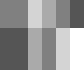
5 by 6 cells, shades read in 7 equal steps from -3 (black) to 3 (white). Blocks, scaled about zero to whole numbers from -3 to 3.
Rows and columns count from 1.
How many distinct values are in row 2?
4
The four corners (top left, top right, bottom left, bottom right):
0 -1 -1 3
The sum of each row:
2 2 4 4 4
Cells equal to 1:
5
